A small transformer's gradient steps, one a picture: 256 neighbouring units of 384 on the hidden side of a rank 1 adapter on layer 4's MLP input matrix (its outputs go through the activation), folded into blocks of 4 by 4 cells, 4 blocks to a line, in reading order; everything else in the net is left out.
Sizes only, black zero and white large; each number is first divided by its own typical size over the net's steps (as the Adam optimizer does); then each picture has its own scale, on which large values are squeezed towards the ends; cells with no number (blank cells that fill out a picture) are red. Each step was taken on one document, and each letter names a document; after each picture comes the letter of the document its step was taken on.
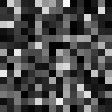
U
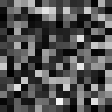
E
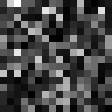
U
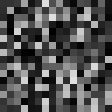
E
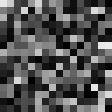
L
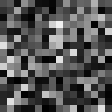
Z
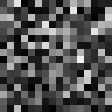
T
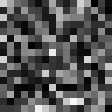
L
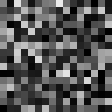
E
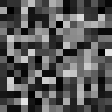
E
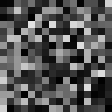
Z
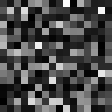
U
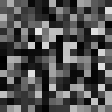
T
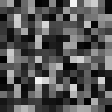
T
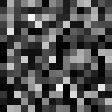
T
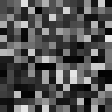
E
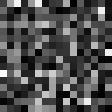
U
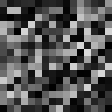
Z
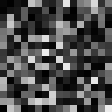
Z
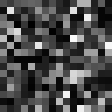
L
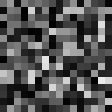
T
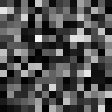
L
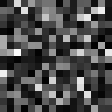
U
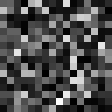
U
